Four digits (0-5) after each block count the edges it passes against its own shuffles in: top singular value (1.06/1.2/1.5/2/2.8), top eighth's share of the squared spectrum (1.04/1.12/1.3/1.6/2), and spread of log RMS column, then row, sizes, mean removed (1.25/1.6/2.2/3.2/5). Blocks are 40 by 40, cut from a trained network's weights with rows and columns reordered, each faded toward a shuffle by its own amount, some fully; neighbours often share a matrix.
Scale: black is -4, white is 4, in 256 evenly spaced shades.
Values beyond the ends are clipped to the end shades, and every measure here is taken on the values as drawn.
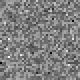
0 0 0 0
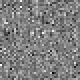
3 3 1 1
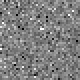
0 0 0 0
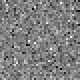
0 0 0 0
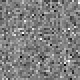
2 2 0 1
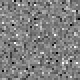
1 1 0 0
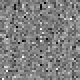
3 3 1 1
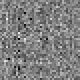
3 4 1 1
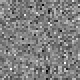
2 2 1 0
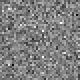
2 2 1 0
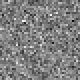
0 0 0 0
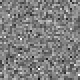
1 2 0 0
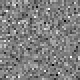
2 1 0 0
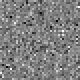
1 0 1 0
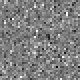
0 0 0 0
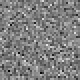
1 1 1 0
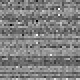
4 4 0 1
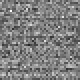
2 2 0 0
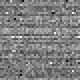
3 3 0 1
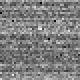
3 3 0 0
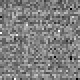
2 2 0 0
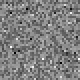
1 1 0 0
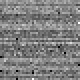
4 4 0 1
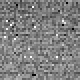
2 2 0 0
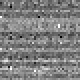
4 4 1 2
